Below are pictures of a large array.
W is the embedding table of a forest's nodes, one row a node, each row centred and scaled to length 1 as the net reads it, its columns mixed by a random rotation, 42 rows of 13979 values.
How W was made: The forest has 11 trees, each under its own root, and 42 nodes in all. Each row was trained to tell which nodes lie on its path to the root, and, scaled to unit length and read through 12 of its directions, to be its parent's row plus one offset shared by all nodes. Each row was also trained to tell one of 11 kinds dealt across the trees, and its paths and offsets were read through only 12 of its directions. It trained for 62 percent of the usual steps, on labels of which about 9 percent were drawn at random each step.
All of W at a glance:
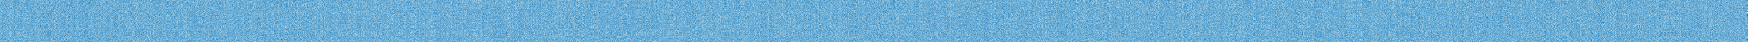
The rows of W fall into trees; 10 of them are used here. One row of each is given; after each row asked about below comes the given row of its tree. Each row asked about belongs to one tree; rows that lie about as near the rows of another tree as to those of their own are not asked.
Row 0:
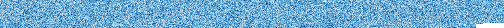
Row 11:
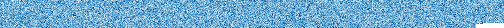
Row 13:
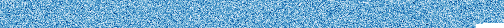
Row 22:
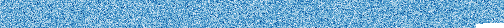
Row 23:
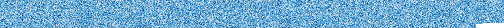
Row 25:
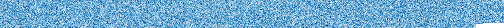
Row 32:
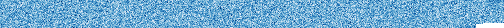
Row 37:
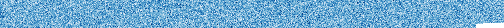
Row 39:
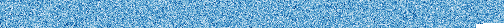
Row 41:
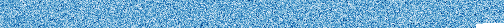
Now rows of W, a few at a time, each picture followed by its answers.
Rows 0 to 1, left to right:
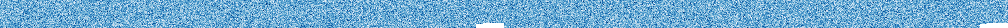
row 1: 22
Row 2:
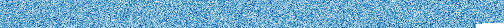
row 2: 41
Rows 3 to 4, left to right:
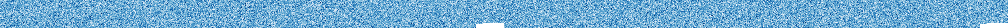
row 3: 23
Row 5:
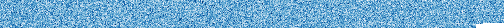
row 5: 0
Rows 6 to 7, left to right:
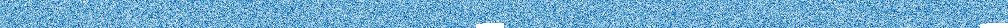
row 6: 11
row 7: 22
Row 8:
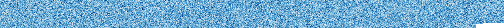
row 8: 23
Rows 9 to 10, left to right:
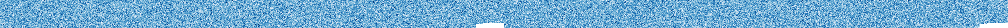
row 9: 25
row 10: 37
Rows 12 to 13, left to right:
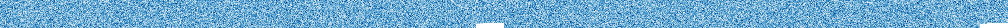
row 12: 37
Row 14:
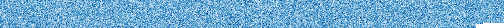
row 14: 0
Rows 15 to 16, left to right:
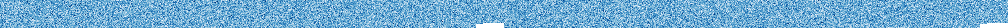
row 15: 39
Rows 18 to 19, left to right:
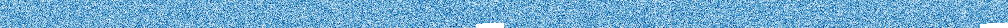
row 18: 22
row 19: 23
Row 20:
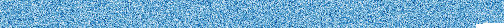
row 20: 13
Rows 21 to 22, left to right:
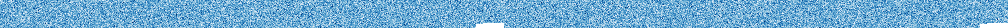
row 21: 37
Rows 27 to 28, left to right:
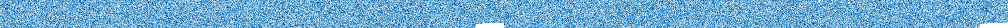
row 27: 25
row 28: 37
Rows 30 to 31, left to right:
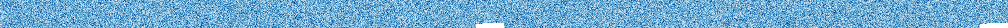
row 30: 41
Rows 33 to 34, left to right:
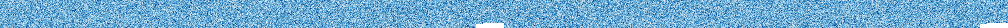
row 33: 32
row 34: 11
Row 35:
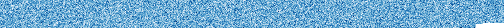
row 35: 32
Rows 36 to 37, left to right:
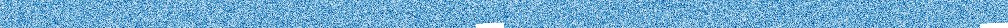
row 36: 22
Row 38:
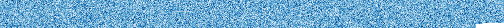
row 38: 23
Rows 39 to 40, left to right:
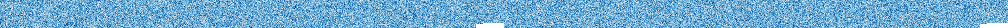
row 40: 13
